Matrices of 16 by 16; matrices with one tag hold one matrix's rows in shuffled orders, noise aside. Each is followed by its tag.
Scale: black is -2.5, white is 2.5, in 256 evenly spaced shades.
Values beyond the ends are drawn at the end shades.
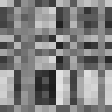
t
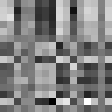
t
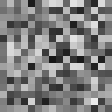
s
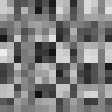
t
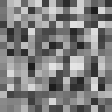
s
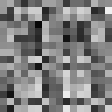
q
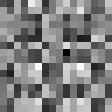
q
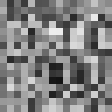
s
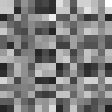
t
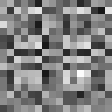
q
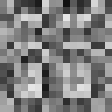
q
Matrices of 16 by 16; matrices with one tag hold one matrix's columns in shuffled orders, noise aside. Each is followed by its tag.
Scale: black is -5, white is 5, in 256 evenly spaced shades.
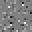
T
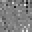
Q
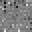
Q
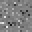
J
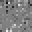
Q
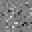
J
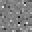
T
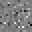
J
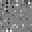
Q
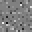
T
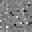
J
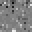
Q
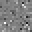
T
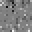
Q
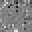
Q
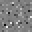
J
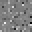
T
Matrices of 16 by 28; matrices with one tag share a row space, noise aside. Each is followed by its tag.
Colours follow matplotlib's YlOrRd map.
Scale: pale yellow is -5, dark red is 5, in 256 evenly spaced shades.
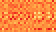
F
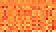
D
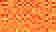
D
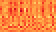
F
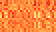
F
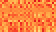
F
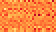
F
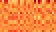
F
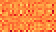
F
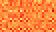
F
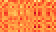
F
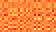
F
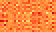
D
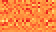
D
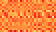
F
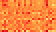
D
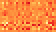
D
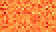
D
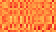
F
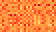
F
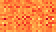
D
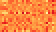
D
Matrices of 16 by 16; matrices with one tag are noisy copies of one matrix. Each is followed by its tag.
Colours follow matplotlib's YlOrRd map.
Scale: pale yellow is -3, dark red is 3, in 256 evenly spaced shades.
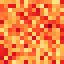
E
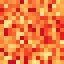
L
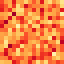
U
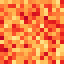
E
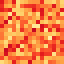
U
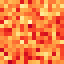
L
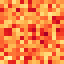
L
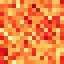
E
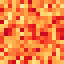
L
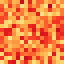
L
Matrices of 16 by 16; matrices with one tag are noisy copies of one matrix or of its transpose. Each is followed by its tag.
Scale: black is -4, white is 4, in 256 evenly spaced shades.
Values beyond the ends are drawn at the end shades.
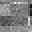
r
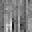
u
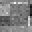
r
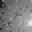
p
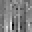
u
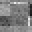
r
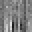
u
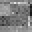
r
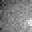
p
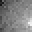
p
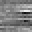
u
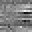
u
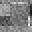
r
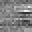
u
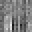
u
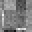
r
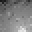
p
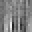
u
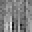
u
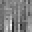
u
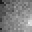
p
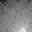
p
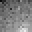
p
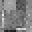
r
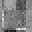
r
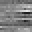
u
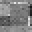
r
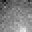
p
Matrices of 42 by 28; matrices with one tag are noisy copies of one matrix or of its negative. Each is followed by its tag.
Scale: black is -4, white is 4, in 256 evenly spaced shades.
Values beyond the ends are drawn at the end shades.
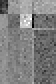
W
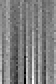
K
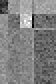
W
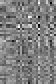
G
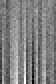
K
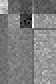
W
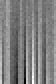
K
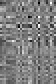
G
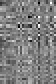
G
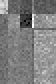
W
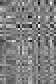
G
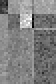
W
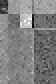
W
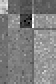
W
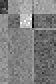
W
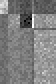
W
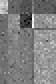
W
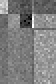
W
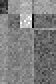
W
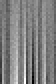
K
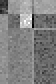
W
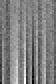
K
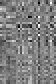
G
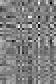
G
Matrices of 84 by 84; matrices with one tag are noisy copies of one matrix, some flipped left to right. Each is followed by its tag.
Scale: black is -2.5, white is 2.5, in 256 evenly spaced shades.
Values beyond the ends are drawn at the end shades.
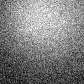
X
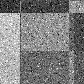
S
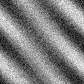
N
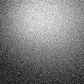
X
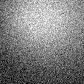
X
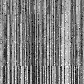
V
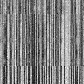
V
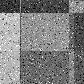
S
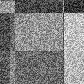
S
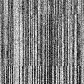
V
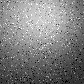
X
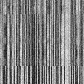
V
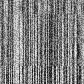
V
